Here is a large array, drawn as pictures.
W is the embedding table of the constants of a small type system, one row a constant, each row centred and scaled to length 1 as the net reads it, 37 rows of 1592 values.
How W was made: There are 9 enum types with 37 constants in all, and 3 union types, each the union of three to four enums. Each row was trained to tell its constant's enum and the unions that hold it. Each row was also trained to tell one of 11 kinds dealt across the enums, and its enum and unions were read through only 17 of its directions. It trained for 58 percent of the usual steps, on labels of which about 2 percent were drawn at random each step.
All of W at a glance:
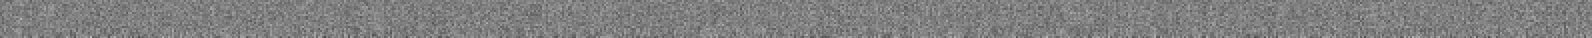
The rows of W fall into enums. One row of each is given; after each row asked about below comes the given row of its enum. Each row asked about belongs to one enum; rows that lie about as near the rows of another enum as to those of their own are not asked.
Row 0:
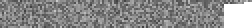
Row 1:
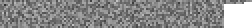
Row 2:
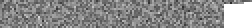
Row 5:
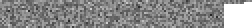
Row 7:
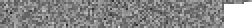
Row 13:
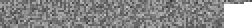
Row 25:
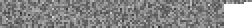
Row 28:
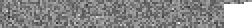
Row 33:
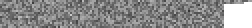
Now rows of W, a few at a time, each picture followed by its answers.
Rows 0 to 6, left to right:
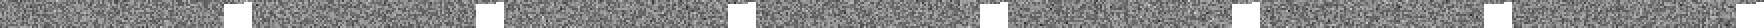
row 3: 28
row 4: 7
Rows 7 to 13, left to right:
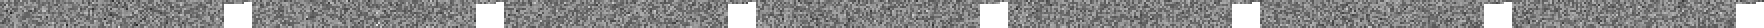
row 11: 13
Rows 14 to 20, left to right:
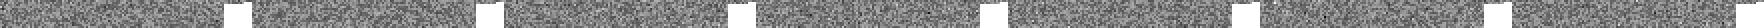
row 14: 7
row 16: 1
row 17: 0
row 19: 25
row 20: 28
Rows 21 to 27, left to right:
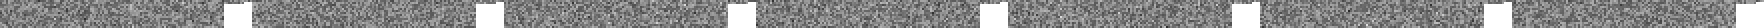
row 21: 7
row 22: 1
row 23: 25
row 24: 5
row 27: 7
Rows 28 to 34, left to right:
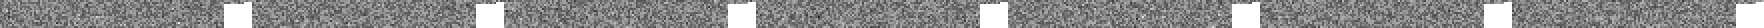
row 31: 28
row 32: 28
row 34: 0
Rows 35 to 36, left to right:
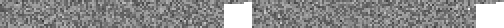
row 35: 33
